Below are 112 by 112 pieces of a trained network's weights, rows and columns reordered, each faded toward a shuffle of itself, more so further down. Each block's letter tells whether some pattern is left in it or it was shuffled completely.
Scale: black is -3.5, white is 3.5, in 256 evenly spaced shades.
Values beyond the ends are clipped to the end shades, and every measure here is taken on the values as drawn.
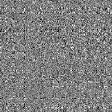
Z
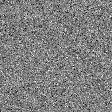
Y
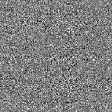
Z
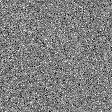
Y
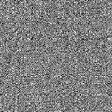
Z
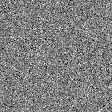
Y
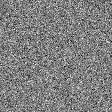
Y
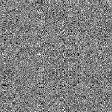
Z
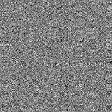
Z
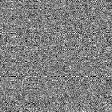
Z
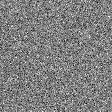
Y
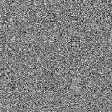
Z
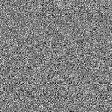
Z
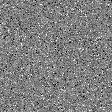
Y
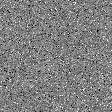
Y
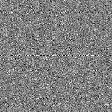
Z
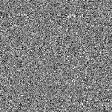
Z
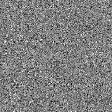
Z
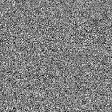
Z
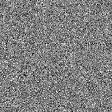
Z
